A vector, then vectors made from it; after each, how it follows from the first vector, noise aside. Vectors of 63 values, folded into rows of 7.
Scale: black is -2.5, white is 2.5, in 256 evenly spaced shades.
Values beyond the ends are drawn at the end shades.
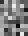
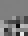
partly zeroed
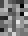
wrapped around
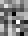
wrapped around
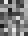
reversed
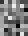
copied
